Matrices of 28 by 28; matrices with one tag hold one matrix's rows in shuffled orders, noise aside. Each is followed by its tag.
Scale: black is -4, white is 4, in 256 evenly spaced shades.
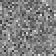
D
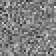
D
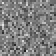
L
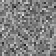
L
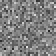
D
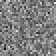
D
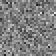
D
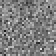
D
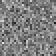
L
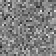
D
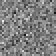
L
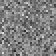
L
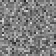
L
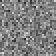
L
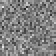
L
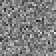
D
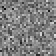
D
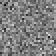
D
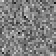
L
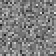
D
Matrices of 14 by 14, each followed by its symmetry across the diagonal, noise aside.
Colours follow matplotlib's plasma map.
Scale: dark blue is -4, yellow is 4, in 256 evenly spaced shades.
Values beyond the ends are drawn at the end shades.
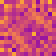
symmetric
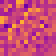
symmetric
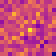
symmetric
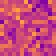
neither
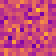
antisymmetric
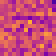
neither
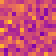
neither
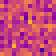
neither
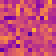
antisymmetric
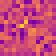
symmetric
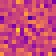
antisymmetric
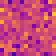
antisymmetric
